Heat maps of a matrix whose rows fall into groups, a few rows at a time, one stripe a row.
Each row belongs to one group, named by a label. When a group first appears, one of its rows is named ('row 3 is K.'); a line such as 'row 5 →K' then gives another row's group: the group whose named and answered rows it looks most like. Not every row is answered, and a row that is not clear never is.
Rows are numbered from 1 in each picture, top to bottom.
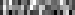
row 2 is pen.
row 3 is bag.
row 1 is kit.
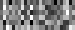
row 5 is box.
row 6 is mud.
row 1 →bag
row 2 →pen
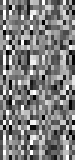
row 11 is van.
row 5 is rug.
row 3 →kit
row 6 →pen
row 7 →box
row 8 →mud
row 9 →bag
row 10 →mud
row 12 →kit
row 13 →kit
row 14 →van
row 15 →pen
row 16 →rug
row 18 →bag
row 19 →kit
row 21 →van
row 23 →mud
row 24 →rug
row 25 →kit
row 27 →bag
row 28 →kit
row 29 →pen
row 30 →bag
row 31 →pen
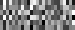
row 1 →kit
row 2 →pen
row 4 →kit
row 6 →box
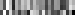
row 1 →mud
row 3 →kit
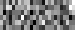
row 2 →mud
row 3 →box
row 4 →bag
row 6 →box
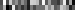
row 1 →kit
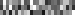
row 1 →pen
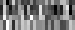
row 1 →van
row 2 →bag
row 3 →bag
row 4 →pen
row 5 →mud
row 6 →mud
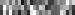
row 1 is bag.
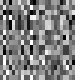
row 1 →rug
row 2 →pen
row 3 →box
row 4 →kit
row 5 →van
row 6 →van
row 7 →pen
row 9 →pen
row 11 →box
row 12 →pen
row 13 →kit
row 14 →bag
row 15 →mud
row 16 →pen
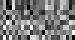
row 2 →van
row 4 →van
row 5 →mud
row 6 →pen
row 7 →rug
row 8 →kit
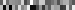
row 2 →rug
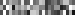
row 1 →pen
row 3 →kit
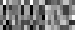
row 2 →box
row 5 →van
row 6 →box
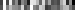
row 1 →kit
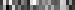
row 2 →van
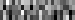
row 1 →mud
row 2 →box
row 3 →bag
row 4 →bag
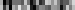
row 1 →box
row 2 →rug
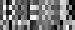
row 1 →van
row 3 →van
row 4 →kit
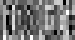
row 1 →rug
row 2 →van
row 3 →bag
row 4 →van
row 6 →van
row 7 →bag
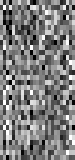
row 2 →kit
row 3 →box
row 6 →van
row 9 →bag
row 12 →rug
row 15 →van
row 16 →mud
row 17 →van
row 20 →bag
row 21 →kit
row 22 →mud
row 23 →box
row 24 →bag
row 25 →mud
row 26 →kit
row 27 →mud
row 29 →rug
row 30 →box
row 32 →van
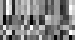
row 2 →mud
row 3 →mud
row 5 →box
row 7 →mud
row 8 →bag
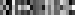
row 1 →van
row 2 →rug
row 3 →van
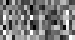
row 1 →van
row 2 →box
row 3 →bag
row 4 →pen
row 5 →bag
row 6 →rug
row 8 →mud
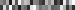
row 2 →kit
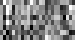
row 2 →mud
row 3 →mud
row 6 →box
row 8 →box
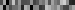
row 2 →box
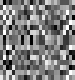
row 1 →box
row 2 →pen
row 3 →bag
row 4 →kit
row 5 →mud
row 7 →kit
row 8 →box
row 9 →box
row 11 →van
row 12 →kit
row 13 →box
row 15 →mud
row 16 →bag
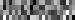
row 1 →rug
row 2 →box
